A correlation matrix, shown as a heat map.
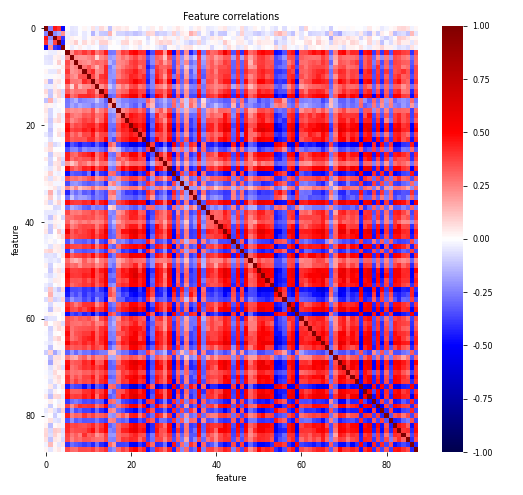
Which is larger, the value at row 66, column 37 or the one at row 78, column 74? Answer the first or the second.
the first
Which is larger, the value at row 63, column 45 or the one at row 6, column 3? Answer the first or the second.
the first
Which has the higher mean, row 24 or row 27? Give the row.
27
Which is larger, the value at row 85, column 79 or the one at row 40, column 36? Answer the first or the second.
the second
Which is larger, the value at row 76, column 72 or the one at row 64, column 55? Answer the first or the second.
the first
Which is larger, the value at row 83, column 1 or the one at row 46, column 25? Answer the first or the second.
the second
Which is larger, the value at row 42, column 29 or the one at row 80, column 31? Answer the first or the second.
the first
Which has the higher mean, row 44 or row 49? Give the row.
49
